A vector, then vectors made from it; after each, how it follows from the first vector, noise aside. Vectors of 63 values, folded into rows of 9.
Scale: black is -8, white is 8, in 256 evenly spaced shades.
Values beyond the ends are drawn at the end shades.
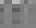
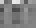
scaled up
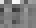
scaled up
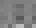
reversed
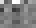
scaled up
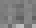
reversed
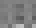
reversed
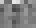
scaled up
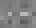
wrapped around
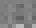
reversed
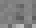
reversed
